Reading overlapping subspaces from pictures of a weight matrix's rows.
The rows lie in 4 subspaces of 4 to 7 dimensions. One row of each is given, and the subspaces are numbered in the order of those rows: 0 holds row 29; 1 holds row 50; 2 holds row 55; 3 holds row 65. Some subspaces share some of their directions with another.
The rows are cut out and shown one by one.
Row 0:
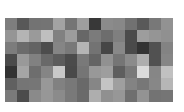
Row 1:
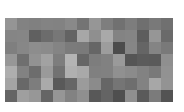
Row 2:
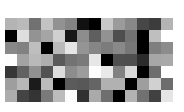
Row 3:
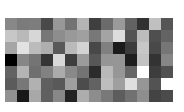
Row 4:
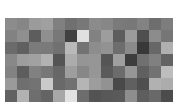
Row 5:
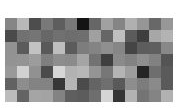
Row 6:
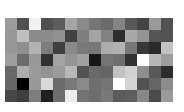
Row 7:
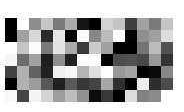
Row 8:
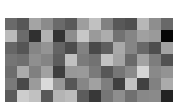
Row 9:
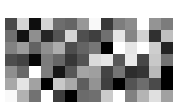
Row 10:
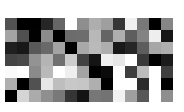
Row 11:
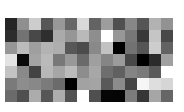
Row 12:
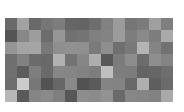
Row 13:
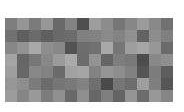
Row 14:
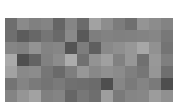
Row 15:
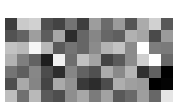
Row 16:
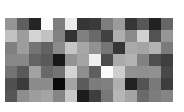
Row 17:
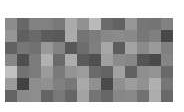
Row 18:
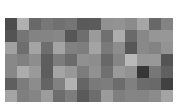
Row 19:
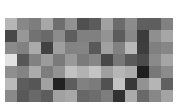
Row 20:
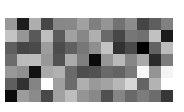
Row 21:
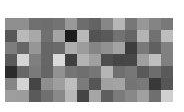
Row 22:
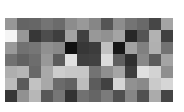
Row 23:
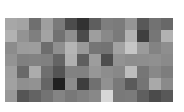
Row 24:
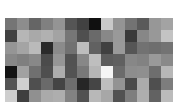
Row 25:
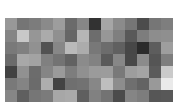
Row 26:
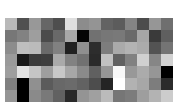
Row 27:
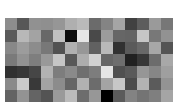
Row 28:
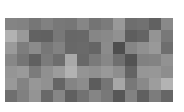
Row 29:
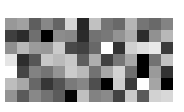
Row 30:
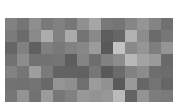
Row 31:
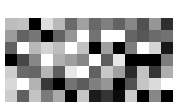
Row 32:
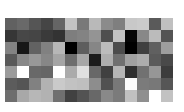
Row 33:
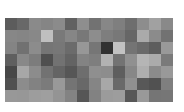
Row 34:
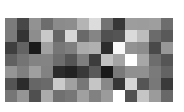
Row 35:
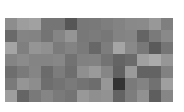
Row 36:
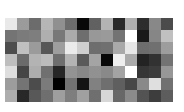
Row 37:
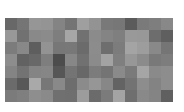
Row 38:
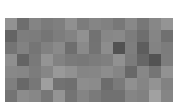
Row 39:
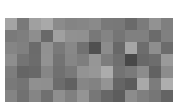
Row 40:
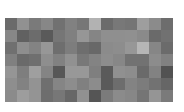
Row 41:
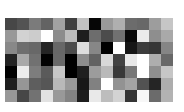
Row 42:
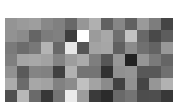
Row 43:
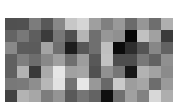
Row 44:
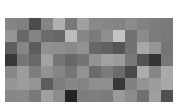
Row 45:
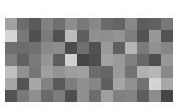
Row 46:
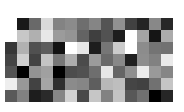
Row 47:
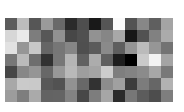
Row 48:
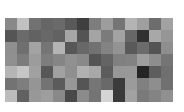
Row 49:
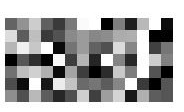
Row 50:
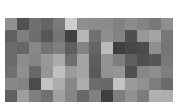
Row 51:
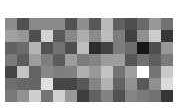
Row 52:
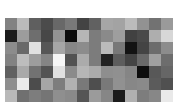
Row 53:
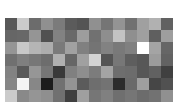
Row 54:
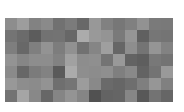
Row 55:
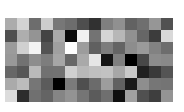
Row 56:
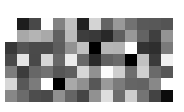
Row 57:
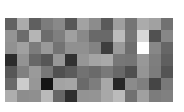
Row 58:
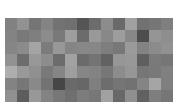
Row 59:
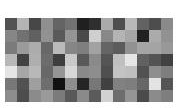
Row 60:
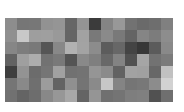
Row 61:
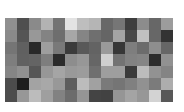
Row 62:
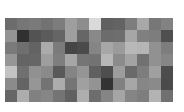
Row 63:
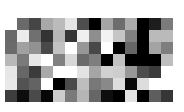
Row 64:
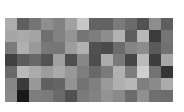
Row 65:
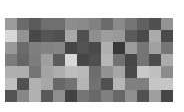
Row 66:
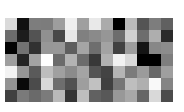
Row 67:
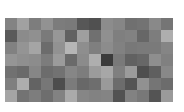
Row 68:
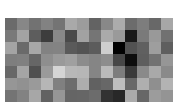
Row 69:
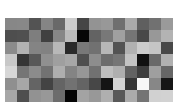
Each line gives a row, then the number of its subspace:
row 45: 3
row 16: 1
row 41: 0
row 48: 1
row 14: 0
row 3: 2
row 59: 1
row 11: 1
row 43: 3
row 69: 0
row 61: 1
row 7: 1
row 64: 2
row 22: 3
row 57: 2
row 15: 2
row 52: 1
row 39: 1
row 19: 2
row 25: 0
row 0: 0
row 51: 0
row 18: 1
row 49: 2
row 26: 2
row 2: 2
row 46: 1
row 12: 2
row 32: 1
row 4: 2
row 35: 1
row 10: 1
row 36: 3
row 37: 1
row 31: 2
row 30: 3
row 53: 2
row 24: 0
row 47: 3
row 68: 3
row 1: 0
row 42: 0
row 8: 0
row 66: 3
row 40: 2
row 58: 1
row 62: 0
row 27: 1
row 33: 0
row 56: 1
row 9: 2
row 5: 1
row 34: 3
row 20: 2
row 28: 3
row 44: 2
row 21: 1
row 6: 2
